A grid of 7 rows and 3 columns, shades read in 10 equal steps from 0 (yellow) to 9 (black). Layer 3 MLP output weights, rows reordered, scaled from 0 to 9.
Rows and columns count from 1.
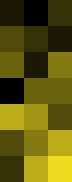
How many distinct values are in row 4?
2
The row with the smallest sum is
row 7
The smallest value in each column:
2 2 0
